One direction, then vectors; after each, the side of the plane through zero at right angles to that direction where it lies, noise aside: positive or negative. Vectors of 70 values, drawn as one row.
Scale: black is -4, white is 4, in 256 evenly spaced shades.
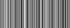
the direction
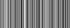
positive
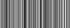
negative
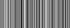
positive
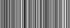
negative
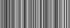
negative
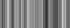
negative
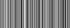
positive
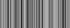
positive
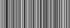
negative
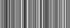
negative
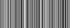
positive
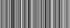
negative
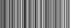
negative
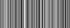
positive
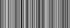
positive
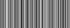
positive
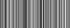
negative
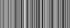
positive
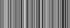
positive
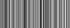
negative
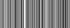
positive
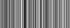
negative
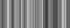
negative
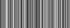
positive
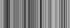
negative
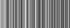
positive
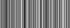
negative
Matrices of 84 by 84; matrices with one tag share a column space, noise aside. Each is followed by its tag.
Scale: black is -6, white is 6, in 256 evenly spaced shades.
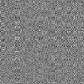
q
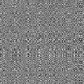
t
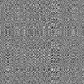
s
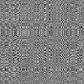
s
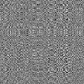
s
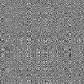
t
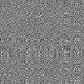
t
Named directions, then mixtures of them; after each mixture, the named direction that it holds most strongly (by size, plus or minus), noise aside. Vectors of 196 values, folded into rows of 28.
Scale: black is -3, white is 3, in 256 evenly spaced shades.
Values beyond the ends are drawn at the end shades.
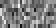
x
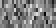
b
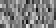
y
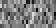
y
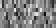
b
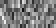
x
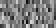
y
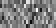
y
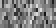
b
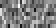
x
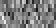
y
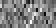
b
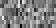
x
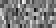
x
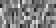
x
